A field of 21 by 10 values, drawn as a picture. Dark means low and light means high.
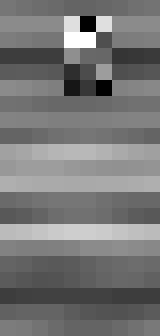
In the top middle lies a patch that is rougher than the rest. No overall slope runs across the table. The grain runs across in streaks. The top middle is the roughest part.
